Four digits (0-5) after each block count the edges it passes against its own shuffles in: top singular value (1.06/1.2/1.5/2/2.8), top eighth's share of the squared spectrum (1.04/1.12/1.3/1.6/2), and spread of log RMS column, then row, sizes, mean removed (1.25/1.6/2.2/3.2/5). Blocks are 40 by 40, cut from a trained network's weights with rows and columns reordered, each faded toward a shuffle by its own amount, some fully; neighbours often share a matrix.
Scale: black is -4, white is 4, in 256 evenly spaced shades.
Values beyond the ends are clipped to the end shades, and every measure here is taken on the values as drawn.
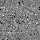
0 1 0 0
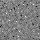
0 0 0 0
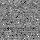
2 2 0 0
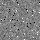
0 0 0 0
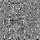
3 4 2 1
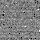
2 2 0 0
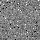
0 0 0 0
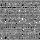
3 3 1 1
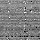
3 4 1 1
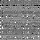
3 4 2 1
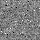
0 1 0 0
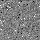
0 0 0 0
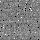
0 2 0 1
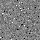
0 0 0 0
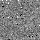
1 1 0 0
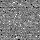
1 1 0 0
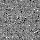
0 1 0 0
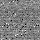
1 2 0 1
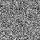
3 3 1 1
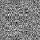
3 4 2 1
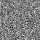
2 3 1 0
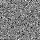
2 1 0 0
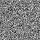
1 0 0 0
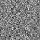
3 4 2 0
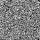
2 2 0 0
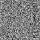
2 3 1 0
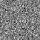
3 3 1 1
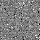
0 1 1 0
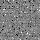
1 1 0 0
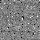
0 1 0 1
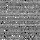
3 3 1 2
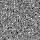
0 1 0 0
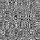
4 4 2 2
